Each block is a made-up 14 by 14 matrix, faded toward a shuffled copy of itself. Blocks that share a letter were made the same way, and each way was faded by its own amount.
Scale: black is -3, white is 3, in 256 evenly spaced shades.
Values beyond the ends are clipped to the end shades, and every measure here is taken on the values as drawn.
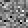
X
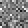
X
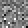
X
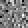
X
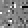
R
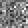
X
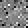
R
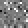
R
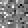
R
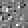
R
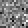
X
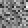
X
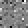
R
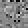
R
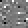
R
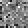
X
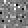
R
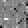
R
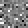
R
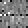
R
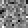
X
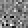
X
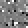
R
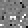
R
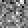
X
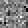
X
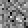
X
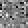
X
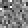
X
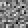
X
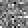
X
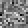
X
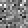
X
